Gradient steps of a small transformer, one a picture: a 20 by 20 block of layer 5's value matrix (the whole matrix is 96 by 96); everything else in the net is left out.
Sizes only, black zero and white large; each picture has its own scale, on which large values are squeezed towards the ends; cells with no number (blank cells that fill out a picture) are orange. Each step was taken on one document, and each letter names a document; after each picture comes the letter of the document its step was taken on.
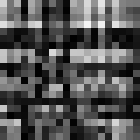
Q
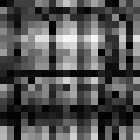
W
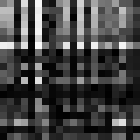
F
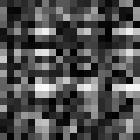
W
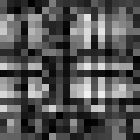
Q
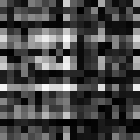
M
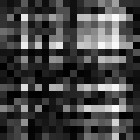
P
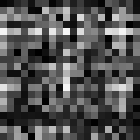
M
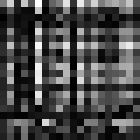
F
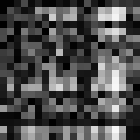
P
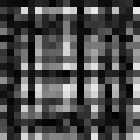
W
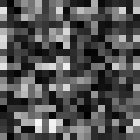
M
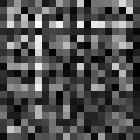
F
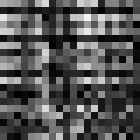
Q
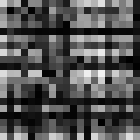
Q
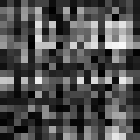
F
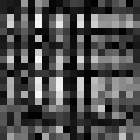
F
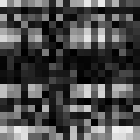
Q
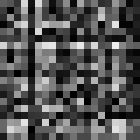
F
